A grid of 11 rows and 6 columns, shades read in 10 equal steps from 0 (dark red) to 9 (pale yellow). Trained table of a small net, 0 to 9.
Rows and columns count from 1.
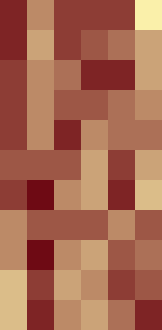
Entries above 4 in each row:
2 2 2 2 2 2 3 2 3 3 3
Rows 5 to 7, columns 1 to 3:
2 5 1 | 3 3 3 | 2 0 5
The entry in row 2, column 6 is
6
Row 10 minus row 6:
4 -1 3 -1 0 -3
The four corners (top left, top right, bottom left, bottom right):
1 9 7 1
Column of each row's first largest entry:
6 2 6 2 2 4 6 1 4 1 1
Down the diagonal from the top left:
1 6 4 3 4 6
